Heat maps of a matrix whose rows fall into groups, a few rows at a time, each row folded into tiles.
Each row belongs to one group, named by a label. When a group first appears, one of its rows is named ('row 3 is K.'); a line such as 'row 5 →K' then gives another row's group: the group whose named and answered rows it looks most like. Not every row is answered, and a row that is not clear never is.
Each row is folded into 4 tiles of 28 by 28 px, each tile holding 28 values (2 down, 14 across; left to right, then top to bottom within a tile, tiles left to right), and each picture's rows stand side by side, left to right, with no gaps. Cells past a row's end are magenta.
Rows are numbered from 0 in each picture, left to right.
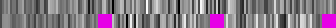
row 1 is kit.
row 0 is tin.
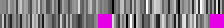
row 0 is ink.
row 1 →kit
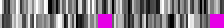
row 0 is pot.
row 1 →tin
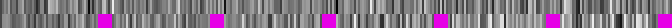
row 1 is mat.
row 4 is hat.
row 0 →tin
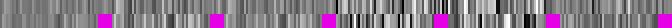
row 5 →hat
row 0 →tin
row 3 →kit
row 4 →pot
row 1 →tin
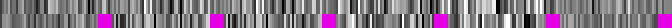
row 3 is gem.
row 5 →hat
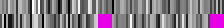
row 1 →kit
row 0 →ink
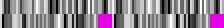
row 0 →pot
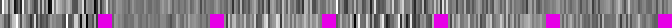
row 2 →hat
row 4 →hat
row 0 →gem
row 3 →mat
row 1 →tin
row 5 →hat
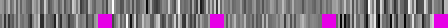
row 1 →mat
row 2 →hat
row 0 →ink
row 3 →ink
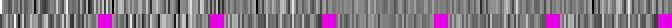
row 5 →hat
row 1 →kit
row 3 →ink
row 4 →hat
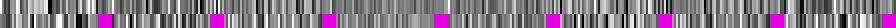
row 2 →hat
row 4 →mat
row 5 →kit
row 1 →mat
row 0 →pot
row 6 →hat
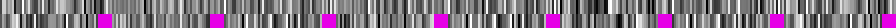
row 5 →tin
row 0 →gem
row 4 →mat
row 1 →hat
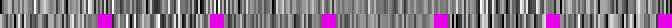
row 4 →ink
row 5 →kit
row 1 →mat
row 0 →kit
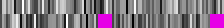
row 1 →gem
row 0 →gem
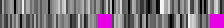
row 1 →tin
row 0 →gem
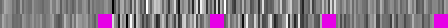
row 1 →kit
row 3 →ink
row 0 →tin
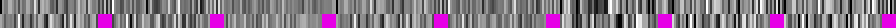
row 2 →hat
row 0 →kit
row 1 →mat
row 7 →kit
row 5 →tin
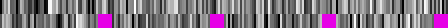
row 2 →ink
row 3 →kit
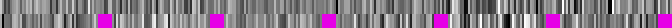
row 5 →gem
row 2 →tin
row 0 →pot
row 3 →kit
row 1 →hat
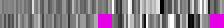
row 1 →pot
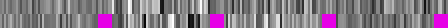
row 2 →hat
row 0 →hat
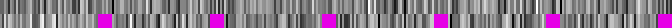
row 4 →pot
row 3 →ink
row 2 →pot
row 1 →kit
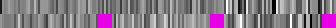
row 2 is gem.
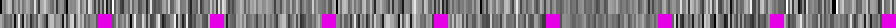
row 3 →kit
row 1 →mat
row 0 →kit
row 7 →gem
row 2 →pot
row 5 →tin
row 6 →ink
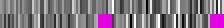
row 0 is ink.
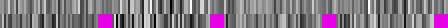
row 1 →ink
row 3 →ink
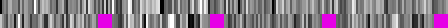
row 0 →kit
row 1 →pot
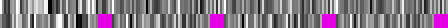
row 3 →mat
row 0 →pot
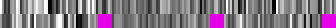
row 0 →pot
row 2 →gem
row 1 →tin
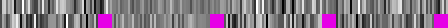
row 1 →hat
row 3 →gem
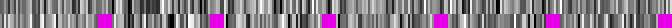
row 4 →gem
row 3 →pot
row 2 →pot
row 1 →tin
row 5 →mat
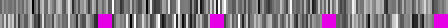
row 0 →hat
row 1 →mat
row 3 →pot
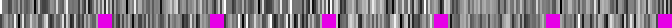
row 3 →pot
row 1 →gem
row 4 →pot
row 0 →mat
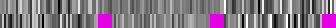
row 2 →mat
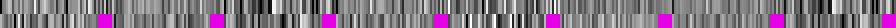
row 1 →pot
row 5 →hat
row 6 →kit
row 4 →mat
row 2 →tin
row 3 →kit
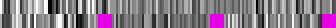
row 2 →hat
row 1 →ink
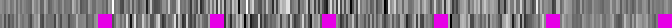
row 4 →pot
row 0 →ink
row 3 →gem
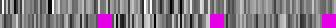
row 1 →ink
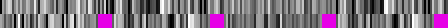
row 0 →kit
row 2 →ink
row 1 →tin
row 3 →tin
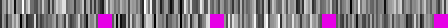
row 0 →gem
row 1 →ink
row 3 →gem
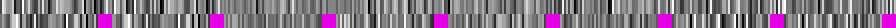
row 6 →mat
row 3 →hat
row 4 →kit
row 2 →hat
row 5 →gem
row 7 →mat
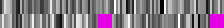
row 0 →tin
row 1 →gem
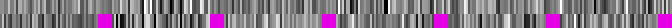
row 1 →ink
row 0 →ink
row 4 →pot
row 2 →hat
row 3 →gem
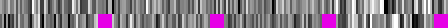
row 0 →ink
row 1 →kit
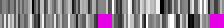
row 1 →pot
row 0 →hat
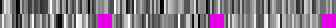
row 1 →gem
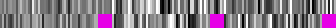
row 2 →mat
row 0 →ink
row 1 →pot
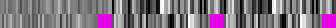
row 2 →tin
